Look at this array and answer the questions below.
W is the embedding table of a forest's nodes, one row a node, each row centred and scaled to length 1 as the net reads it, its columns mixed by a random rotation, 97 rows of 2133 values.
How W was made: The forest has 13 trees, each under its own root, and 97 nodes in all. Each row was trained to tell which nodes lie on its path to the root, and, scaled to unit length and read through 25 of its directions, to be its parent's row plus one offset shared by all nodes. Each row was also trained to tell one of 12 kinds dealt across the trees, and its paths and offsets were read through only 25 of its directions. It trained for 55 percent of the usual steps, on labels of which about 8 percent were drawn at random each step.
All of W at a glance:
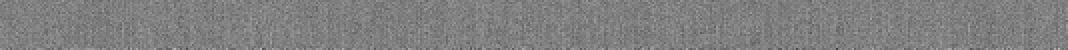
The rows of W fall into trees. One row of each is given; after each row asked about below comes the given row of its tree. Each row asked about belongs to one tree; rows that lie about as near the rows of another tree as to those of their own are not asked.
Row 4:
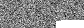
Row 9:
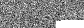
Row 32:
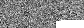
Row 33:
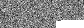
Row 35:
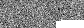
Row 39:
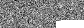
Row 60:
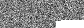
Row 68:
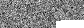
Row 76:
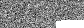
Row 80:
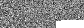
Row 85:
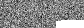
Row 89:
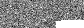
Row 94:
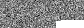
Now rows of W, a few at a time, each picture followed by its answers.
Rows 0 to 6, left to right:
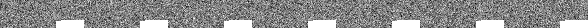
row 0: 94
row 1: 35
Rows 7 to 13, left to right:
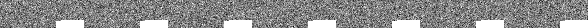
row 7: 9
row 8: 33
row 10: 68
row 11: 76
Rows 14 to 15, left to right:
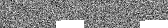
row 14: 4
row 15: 85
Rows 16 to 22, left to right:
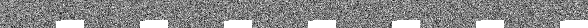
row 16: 89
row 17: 76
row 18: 60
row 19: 60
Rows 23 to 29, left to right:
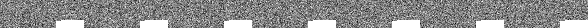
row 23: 85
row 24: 33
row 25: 33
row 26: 39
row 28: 85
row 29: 85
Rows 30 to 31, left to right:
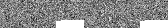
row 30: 68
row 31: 39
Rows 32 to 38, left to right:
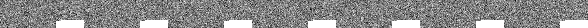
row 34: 4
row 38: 39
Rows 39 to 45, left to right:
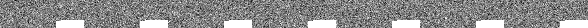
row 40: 39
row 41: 33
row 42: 89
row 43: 35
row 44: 33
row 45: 94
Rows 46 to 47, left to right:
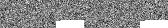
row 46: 39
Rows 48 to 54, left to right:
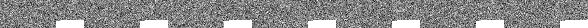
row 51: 4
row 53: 60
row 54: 85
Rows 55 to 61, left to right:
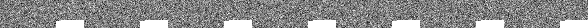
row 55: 60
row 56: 9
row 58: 68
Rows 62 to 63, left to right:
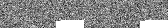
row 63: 68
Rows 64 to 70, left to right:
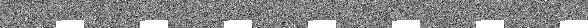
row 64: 39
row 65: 39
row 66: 94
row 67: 60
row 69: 85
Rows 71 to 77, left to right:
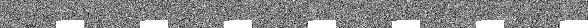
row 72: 33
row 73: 89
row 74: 60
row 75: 68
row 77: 39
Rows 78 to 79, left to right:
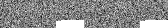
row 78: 85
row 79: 89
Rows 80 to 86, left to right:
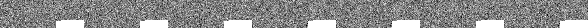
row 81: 33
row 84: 60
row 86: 68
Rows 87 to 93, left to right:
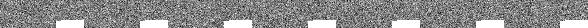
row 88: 33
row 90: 89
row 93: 76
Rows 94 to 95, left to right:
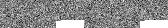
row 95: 4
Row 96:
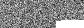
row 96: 60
